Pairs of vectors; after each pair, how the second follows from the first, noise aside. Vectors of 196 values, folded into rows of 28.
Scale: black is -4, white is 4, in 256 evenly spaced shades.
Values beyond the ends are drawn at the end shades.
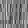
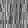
copied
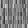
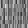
copied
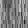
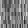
copied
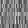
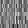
copied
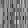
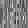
negated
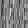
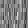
reversed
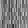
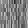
reversed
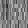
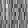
negated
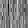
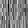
copied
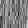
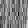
copied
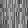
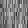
copied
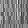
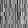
negated
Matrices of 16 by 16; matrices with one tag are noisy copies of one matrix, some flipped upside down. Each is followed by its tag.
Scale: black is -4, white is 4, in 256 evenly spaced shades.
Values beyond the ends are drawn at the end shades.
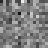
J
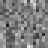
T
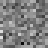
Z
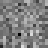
J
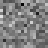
Z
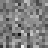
J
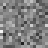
Z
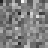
J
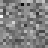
Z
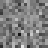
J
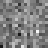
J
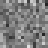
T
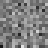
J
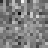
J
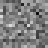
Z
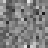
T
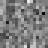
T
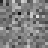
J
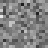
Z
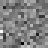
Z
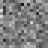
Z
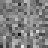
J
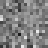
J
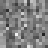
T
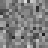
T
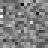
Z
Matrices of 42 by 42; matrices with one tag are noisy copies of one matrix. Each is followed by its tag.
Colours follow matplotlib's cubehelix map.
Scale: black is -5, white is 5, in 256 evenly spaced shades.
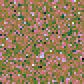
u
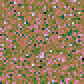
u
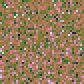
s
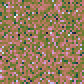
s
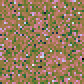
u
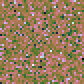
u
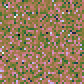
s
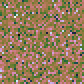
s
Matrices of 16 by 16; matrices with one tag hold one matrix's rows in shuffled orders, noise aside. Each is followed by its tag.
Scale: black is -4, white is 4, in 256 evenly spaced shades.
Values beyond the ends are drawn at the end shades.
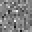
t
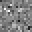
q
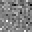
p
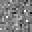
p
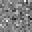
p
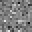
q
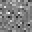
q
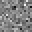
p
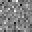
t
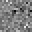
p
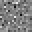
t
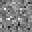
q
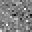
p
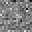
p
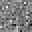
p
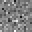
t
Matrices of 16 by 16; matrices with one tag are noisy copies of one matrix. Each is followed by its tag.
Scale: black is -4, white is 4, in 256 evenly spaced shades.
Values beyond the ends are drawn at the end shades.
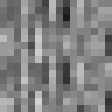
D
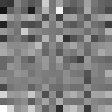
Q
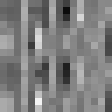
D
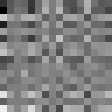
Q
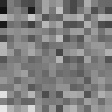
Q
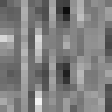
D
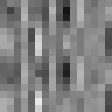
D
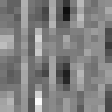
D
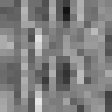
D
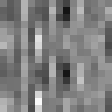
D
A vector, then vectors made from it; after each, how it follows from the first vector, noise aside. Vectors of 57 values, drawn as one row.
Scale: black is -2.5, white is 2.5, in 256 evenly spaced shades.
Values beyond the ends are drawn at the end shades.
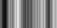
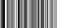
sign-scrambled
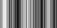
negated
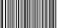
sign-scrambled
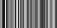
sign-scrambled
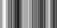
negated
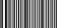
sign-scrambled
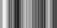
negated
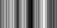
wrapped around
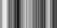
negated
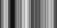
wrapped around
